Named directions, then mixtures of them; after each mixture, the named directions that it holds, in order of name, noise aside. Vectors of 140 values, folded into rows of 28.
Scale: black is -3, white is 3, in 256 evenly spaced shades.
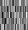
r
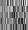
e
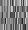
e, r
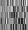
e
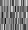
e, r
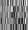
e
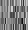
e, r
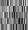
e, r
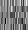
e, r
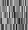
e, r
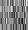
e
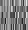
e, r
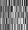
e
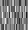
r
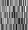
e, r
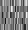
e, r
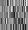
e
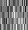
e, r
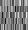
e, r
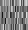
e, r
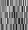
e, r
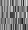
e, r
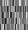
r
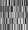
e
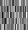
r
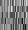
e, r
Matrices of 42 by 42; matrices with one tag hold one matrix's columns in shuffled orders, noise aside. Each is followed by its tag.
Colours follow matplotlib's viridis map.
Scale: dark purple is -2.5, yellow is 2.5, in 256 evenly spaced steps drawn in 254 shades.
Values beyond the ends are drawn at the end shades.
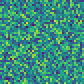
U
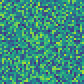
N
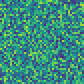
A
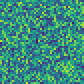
N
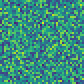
U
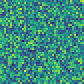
N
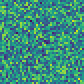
N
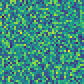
A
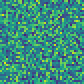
A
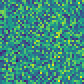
A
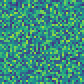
U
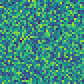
U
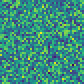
U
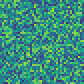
U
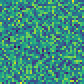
N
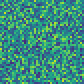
N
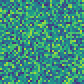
U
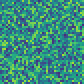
N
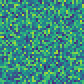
A
